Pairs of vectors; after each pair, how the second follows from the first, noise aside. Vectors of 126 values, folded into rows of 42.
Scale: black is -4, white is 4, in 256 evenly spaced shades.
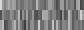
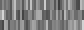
reversed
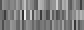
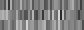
reversed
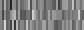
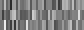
copied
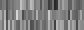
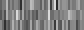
sign-scrambled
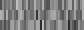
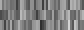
sign-scrambled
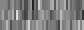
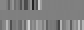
partly zeroed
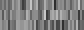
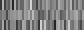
shuffled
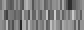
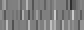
partly zeroed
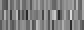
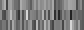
sign-scrambled
